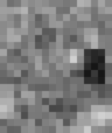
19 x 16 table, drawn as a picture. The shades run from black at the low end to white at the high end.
Odd patch: lower, in the middle right. Average level on the scale: 50%. Ninth with the lowest average: middle right. Roughest part: middle right. Stripes: none.
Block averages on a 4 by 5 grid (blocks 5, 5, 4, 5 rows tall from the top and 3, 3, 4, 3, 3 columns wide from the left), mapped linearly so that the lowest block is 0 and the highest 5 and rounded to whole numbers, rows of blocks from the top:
4 4 3 4 3 / 3 3 3 3 1 / 3 3 3 1 0 / 4 3 2 4 5
